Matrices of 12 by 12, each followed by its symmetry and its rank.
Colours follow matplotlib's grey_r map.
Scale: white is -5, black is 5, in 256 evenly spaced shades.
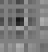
symmetric, rank one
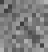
symmetric, full rank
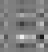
neither, rank one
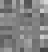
neither, rank two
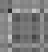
symmetric, rank one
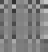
neither, rank one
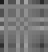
symmetric, rank one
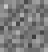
symmetric, full rank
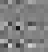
neither, rank two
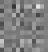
neither, rank two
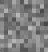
neither, full rank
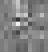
neither, rank two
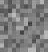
symmetric, full rank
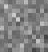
symmetric, full rank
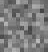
neither, full rank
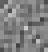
symmetric, full rank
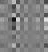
neither, rank one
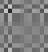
symmetric, rank one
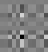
neither, rank one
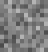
neither, full rank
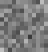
neither, full rank
